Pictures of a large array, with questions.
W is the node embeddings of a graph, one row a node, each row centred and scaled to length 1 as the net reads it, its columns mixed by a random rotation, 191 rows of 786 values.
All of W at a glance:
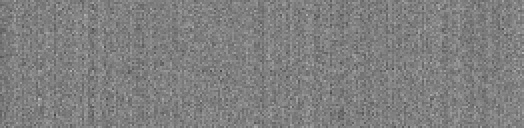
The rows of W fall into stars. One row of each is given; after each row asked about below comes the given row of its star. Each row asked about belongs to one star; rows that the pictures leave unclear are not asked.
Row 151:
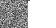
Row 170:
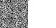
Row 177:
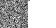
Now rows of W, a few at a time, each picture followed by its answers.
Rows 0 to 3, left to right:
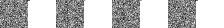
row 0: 151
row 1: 170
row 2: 170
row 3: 151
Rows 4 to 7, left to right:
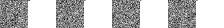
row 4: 151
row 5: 170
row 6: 170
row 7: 170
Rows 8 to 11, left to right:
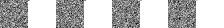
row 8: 177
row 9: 151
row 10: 177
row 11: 170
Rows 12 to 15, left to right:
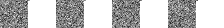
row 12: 177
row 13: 177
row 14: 177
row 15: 151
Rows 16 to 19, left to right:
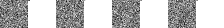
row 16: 151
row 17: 170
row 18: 177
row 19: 151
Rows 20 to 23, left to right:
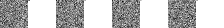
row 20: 151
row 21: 170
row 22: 170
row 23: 170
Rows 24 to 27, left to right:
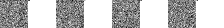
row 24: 177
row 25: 170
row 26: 151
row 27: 177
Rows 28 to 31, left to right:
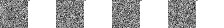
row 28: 170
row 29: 177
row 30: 151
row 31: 177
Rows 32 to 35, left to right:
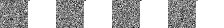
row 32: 170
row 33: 170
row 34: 151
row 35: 151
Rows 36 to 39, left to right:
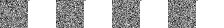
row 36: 170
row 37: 177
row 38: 170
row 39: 170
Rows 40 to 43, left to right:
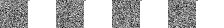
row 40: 151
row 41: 170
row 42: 170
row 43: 177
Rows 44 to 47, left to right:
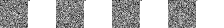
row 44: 177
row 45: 151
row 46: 177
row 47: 177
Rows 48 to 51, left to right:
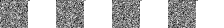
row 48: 177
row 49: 177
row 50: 170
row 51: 151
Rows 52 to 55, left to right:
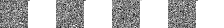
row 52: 170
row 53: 151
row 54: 170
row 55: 151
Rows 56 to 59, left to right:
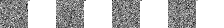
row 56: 177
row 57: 151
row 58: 177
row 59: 170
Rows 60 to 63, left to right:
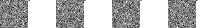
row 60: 170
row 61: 151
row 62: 177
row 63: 177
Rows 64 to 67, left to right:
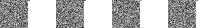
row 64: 177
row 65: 151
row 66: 177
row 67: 177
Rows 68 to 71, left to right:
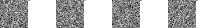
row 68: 170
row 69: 177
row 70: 177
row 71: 177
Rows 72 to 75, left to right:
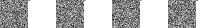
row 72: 151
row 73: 177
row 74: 170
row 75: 177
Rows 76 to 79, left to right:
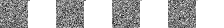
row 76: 151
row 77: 177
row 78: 177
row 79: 170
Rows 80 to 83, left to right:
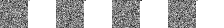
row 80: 170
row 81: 151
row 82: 151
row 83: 170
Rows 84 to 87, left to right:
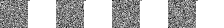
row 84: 151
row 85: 151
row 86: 177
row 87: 151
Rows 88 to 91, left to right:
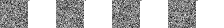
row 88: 170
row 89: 177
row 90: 170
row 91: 177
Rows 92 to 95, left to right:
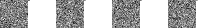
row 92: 151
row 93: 177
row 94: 170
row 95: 170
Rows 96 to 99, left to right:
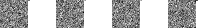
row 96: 177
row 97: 170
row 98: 170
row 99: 151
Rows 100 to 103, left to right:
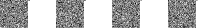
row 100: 177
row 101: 177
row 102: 177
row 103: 177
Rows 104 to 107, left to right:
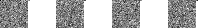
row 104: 177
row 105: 151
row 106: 151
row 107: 151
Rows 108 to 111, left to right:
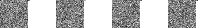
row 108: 151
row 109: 170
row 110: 151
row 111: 151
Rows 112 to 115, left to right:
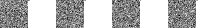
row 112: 151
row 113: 170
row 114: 170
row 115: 170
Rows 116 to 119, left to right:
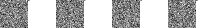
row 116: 177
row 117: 170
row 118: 170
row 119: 177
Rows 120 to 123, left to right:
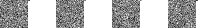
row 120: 151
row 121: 177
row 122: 177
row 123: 151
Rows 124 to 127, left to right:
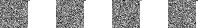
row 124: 170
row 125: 151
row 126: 177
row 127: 151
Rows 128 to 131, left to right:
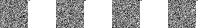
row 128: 170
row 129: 151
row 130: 151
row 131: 170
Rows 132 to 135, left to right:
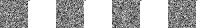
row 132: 177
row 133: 170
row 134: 177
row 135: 151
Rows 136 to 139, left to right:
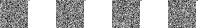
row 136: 170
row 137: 170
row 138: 170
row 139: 170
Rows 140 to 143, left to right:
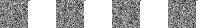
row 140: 151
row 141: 177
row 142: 177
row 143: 170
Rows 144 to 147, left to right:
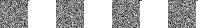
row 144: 177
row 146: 151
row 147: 151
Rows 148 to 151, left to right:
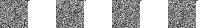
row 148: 151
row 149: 151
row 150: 151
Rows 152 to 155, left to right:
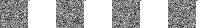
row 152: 170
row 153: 177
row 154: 177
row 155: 151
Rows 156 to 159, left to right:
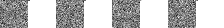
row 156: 151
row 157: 151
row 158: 170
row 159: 177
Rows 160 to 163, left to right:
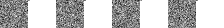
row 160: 177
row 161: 177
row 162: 151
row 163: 170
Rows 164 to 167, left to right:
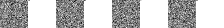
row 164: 170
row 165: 177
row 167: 170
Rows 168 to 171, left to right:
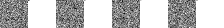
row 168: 170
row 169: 170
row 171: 170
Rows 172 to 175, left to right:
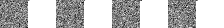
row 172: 170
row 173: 170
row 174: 151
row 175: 177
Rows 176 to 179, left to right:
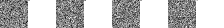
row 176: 170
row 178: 170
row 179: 170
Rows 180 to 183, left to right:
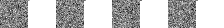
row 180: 170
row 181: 151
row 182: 177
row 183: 177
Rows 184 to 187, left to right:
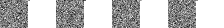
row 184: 177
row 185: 151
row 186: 177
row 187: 170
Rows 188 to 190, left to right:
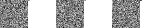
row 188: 170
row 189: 170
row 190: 151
